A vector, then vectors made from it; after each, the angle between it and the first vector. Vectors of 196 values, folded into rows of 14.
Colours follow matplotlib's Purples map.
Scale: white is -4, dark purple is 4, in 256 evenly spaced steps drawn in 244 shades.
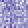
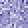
partly opposed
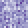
nearly opposite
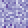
partly aligned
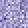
partly opposed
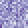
orthogonal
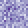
partly aligned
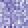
nearly parallel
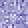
partly opposed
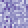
nearly parallel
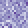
orthogonal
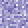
partly aligned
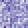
nearly parallel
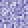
partly opposed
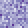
partly opposed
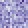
nearly opposite
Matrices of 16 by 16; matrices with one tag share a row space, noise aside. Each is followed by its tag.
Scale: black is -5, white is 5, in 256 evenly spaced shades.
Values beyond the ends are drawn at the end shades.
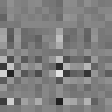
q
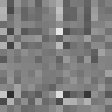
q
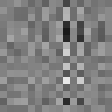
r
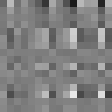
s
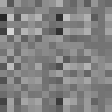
q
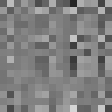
s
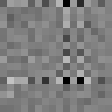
r
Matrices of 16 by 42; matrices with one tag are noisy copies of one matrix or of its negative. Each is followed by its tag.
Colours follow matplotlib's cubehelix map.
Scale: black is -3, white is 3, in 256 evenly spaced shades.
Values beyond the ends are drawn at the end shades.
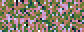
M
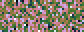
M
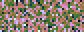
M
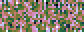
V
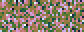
M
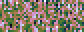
V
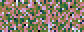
M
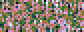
V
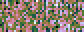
V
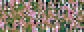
V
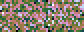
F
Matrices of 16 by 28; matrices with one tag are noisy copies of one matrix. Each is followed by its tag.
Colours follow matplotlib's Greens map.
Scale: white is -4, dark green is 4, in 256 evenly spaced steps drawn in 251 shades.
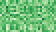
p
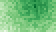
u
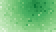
u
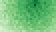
u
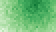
u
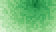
u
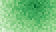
u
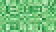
p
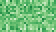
p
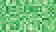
p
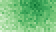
u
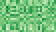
p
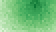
u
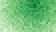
u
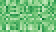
p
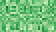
p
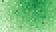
u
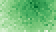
u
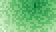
u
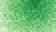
u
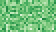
p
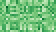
p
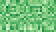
p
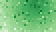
u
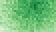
u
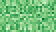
p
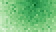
u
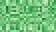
p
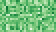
p
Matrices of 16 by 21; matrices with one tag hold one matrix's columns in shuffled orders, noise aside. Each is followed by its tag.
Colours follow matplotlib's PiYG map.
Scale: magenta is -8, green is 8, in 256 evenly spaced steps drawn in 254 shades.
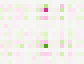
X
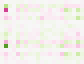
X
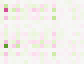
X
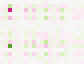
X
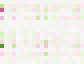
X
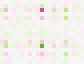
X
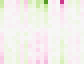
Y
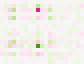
X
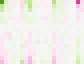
Y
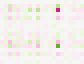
X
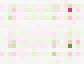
X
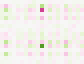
X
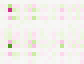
X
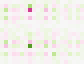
X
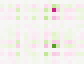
X
